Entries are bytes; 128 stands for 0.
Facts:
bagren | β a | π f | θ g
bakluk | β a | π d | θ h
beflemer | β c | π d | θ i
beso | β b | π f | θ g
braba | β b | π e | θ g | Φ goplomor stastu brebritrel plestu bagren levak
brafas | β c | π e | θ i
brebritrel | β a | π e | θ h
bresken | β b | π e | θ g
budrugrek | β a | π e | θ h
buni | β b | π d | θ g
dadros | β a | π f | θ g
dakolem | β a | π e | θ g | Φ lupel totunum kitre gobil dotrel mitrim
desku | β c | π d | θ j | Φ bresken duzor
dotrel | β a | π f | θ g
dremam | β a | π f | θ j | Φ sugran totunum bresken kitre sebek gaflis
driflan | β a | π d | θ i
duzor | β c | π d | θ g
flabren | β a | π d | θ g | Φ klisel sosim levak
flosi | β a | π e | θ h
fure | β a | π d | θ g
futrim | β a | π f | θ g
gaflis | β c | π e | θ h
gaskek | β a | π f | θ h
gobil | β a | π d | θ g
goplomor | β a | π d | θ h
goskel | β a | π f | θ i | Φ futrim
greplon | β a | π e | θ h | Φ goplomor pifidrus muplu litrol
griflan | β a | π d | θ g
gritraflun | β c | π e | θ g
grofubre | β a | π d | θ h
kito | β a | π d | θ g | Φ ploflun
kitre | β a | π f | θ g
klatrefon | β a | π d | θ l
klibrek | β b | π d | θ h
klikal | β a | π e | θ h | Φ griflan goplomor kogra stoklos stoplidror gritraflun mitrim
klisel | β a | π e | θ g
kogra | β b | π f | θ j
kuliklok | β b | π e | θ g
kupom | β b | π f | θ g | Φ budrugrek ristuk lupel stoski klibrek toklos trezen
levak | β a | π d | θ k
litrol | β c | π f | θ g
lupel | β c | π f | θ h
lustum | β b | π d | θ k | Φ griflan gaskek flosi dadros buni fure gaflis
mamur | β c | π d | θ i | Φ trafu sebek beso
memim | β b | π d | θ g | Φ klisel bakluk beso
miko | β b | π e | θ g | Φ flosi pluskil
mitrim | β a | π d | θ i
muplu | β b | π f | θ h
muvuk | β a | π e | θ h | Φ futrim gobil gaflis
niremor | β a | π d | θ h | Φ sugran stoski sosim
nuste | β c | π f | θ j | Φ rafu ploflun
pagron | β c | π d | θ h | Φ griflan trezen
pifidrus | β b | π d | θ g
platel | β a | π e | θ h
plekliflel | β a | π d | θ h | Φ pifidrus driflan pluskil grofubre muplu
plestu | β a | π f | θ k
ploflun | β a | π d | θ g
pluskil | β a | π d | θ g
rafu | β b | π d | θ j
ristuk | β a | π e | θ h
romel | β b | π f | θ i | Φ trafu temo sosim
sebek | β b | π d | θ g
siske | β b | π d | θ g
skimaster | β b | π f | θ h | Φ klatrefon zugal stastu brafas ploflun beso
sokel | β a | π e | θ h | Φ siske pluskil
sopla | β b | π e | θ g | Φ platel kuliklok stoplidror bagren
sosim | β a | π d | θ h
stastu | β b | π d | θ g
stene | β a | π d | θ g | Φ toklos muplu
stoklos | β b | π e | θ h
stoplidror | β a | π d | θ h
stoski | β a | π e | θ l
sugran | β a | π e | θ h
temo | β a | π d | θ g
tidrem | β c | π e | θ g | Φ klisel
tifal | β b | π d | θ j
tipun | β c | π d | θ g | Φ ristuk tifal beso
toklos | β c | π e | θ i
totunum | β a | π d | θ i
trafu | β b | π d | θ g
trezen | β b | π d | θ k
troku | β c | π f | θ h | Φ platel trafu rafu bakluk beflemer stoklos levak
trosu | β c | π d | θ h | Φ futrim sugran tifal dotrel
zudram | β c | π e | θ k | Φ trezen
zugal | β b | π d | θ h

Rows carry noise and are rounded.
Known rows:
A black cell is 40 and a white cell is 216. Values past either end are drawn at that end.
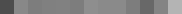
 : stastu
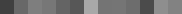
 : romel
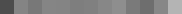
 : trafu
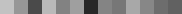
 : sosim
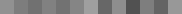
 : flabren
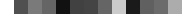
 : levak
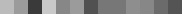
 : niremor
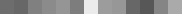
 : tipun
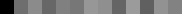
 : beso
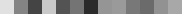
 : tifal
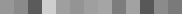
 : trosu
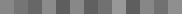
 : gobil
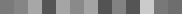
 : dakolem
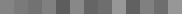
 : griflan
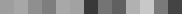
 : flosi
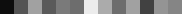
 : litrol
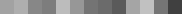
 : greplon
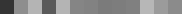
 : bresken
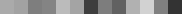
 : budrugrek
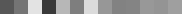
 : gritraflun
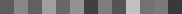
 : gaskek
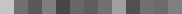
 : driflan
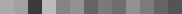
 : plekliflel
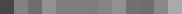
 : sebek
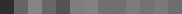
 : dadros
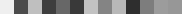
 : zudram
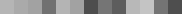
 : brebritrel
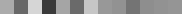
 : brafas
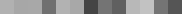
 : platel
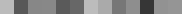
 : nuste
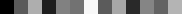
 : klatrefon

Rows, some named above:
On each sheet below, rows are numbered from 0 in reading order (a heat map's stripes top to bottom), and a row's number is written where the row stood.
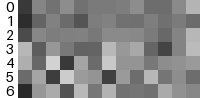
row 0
buni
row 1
dadros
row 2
stastu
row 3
beflemer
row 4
brafas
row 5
klibrek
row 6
miko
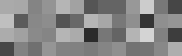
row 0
muvuk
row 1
nuste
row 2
sugran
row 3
sebek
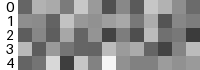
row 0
stoklos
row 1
pagron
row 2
gaskek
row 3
beflemer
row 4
tidrem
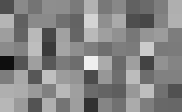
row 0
memim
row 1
mamur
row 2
toklos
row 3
klisel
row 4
litrol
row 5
zugal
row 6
klikal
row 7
goplomor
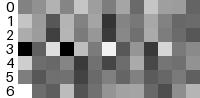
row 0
gaflis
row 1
bakluk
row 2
grofubre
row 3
stoski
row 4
mitrim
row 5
goskel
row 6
desku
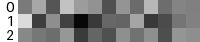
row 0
zugal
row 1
plestu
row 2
kogra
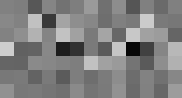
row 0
stene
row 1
klisel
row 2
gaflis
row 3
lustum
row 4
duzor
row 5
pluskil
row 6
ploflun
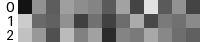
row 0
muplu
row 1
totunum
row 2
sosim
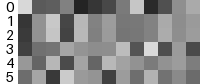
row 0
trezen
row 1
kuliklok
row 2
kuliklok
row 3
lupel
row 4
toklos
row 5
klibrek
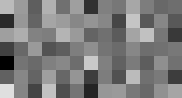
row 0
stoplidror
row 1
skimaster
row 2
sokel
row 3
bagren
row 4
kupom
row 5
gaskek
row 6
tifal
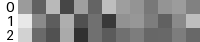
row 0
toklos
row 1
rafu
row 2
dremam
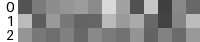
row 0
troku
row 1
beflemer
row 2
temo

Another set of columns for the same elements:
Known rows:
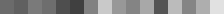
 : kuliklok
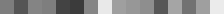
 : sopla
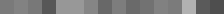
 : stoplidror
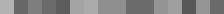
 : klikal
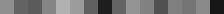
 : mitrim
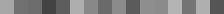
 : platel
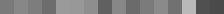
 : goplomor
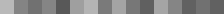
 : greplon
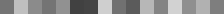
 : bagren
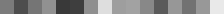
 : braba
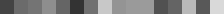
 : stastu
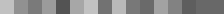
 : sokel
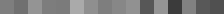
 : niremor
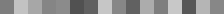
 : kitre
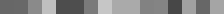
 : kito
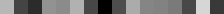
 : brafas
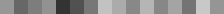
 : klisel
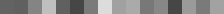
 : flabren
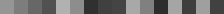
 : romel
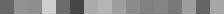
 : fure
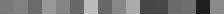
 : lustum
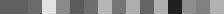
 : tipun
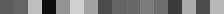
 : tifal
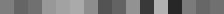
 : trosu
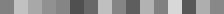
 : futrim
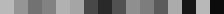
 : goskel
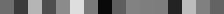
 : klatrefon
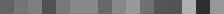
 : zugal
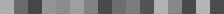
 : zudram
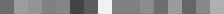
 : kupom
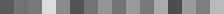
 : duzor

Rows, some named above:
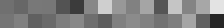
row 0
kuliklok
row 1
levak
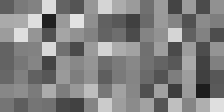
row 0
stene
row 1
dremam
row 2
gaskek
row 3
stene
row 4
klibrek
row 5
trezen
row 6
plekliflel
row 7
kuliklok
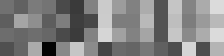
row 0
kuliklok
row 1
beso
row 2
kuliklok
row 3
rafu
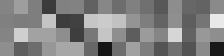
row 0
skimaster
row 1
miko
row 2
dadros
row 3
totunum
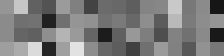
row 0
plestu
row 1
stoklos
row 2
mitrim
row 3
dremam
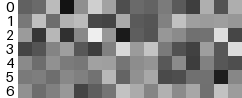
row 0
tifal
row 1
litrol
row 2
stoski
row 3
memim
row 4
niremor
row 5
lustum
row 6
klisel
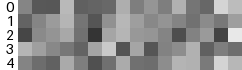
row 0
tidrem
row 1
gobil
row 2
buni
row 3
flosi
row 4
gritraflun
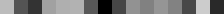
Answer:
toklos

